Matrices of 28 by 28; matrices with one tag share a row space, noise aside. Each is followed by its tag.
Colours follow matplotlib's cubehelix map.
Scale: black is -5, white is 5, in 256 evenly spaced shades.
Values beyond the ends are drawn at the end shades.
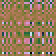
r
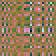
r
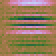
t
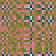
r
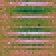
t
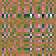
r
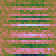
t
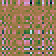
r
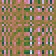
r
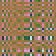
r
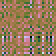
r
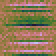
t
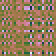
r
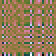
r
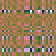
r
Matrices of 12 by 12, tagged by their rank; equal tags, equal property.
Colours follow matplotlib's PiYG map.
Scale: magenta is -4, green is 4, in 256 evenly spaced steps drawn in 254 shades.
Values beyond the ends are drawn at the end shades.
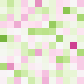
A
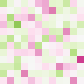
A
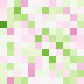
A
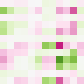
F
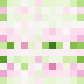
F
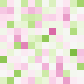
A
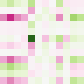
F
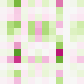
F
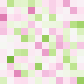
A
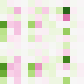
F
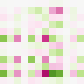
F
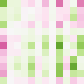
F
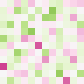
A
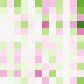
F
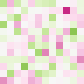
A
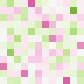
A
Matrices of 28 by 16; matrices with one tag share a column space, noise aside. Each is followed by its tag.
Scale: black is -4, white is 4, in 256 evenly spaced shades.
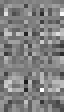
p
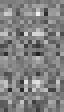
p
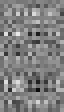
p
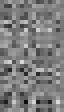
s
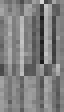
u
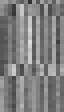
u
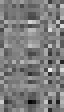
s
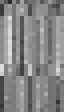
u
